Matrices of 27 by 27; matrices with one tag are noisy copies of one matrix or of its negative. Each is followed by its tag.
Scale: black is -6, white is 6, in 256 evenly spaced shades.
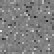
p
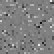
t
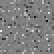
p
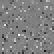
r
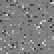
t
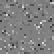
t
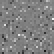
r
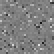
t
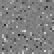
r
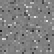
p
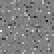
p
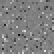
r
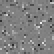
t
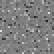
p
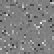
t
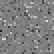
p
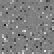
r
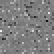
p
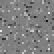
p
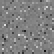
r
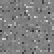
p
